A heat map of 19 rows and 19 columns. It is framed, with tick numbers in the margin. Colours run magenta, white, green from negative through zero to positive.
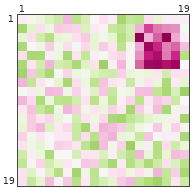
The halves do not mirror each other. On average the colour sits 50% of the way up the scale. The top right is the ninth with the lowest average. In the top right lies a patch that is lower than the rest.
